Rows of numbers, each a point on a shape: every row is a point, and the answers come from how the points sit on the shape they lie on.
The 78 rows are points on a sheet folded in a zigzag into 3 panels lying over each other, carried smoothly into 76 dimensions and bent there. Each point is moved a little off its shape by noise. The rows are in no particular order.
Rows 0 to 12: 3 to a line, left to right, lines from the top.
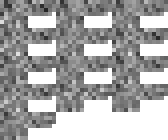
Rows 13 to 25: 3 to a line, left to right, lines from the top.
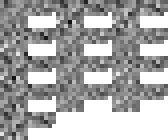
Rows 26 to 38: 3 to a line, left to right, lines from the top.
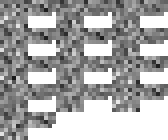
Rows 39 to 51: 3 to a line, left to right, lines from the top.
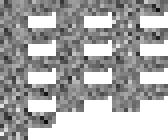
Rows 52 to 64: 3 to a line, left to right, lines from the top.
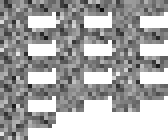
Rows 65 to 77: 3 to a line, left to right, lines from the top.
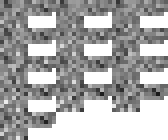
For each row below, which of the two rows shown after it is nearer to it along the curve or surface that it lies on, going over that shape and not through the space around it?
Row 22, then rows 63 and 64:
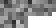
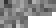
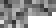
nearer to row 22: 64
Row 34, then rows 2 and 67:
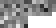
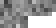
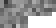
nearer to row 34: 2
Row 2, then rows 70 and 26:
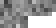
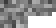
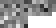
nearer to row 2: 26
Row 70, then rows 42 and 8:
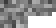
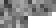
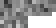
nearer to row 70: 8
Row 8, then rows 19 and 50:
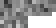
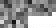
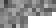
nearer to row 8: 50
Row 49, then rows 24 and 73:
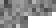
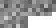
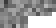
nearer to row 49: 24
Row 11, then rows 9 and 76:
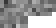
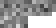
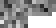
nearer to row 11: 76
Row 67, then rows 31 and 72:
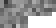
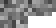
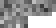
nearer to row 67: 31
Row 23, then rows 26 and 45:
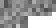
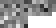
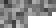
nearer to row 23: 26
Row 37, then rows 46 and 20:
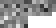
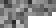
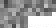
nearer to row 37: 20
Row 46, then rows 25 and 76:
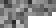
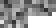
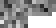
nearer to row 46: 25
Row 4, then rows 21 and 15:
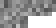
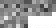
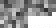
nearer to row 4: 21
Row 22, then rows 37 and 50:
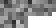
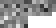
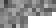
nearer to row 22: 50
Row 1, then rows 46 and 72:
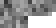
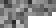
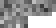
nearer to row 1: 72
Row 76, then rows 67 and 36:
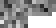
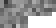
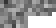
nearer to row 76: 67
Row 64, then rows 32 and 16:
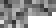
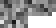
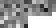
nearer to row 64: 32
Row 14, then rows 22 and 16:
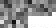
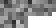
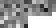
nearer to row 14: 22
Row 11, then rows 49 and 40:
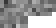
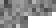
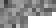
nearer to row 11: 40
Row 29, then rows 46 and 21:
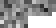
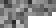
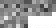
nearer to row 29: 21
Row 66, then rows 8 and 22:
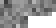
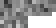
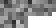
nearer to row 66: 8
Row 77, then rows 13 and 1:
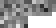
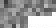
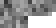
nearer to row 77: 1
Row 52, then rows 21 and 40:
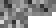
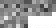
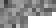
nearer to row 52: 40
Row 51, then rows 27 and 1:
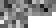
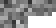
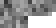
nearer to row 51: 1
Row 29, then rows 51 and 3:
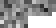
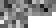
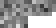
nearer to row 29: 51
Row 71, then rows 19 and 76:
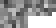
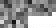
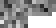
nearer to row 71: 19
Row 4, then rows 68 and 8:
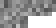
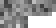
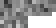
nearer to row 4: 68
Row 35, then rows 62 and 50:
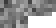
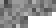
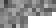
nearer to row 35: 50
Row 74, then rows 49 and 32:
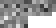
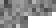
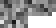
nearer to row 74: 49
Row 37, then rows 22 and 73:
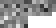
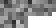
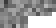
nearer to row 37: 73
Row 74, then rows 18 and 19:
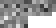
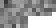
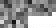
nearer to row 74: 18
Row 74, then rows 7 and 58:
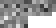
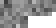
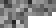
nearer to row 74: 7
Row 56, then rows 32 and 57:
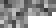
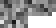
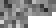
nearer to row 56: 32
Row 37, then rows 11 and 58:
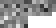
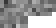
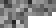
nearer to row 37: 11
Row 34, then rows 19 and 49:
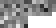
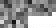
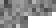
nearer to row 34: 49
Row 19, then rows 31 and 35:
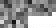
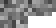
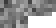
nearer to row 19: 31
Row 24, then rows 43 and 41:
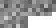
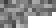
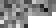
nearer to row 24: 41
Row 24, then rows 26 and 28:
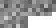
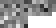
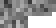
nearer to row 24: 26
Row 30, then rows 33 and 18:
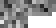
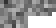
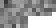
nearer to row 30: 18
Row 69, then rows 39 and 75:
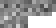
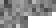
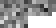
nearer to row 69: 39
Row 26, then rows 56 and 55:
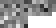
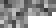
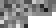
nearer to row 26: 55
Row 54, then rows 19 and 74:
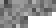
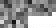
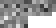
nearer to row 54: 74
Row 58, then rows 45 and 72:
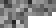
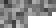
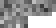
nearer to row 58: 45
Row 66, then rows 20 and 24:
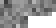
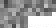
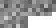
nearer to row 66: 24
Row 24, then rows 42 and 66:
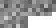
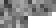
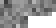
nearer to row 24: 66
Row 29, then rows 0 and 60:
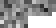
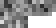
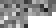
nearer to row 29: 60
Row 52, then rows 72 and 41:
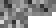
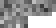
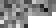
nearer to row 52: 41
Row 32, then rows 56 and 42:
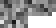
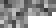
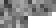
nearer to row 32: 56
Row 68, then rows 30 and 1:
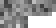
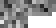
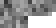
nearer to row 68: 1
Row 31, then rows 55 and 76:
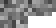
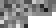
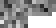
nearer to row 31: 76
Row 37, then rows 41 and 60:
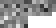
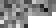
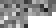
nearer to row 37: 60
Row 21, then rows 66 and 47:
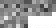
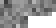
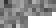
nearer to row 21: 66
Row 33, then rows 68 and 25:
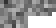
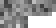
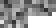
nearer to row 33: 25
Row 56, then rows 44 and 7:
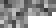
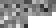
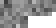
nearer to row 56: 44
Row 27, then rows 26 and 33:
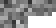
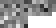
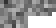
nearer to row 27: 33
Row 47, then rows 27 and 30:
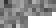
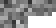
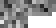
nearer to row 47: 30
